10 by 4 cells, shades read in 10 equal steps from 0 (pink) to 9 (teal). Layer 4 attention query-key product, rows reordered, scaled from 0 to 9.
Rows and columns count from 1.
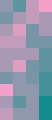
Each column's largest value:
5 6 5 9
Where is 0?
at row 1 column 4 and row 8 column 1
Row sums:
12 13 12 14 15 15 21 15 22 19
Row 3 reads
3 1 5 3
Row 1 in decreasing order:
6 4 2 0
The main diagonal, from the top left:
4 3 5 5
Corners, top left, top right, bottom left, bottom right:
4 0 2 9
